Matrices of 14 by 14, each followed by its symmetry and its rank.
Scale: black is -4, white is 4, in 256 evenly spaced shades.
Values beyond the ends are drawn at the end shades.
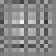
symmetric, rank one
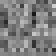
neither, rank three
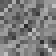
symmetric, full rank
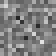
symmetric, full rank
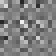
symmetric, rank two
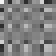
symmetric, rank one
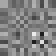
symmetric, rank two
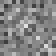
symmetric, full rank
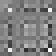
symmetric, rank two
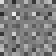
symmetric, rank two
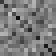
symmetric, full rank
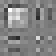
symmetric, rank two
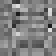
neither, rank three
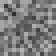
symmetric, full rank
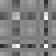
symmetric, rank one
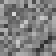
symmetric, full rank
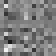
neither, rank three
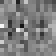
neither, rank three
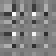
symmetric, rank one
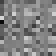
neither, rank three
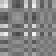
symmetric, rank one
